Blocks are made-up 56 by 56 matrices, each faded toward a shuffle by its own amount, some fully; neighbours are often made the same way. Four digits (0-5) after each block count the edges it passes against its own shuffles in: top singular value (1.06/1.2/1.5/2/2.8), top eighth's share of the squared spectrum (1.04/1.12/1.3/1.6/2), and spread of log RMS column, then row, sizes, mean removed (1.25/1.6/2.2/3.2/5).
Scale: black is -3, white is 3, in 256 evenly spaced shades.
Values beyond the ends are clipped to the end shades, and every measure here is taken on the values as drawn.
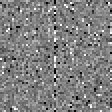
2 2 2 0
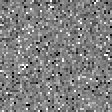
0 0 1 0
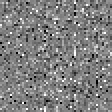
1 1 1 0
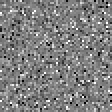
0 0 0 0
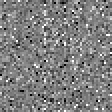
1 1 1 0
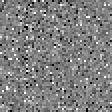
1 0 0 0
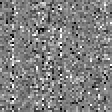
1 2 3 0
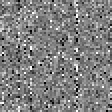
2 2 3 0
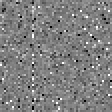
2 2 0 0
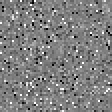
0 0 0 0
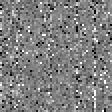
2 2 2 0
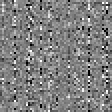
2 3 4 0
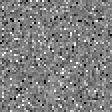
0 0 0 0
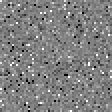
0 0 0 0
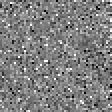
1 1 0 0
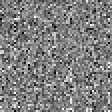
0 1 3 0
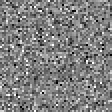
0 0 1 0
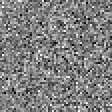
0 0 0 0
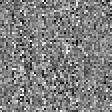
1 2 3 0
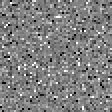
0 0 0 0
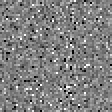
1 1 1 1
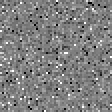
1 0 0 0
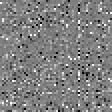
4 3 2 2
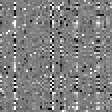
5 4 3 2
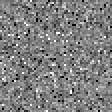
1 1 0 0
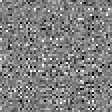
4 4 2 3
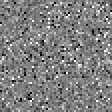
1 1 1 0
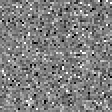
1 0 0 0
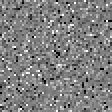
0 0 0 0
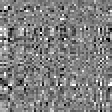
4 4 2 3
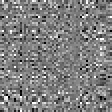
4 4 3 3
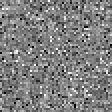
3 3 1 1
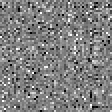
4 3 1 1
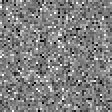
1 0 0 0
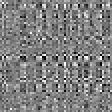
5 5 3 3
